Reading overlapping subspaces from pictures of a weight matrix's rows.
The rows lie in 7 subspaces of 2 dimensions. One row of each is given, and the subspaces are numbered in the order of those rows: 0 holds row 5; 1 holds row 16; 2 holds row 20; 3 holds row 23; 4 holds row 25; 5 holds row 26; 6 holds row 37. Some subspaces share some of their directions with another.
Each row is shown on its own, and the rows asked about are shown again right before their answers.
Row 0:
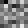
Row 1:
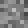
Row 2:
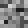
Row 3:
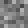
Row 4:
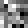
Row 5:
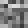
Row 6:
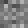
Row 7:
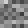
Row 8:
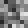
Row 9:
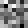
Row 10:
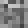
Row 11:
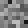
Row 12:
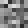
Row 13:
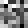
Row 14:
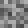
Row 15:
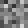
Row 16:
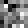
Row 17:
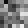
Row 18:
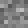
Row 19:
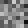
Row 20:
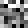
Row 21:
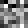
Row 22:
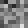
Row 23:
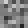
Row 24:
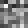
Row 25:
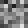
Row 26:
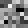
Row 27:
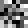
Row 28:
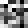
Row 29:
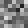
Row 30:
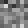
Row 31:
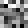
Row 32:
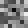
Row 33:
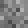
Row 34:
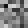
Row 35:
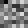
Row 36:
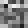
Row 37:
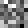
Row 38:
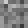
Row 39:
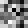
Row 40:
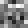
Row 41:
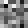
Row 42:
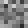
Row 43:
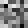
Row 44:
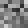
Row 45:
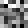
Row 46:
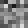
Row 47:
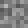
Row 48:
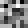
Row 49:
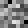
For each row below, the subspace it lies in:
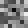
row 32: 1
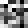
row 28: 2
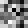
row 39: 2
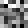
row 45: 2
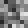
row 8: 1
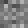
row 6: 5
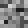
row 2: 5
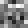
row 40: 0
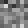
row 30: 2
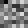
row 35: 5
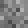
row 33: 2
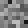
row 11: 4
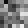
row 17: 1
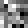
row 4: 1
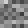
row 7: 5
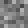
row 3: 3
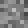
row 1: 1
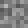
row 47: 6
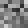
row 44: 3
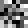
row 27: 4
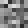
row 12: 4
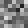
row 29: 3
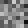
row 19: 4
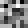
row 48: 6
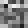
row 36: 0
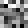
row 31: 2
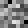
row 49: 4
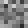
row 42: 4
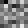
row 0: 5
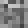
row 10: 0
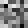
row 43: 3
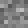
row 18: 5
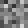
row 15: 0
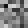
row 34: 3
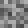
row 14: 6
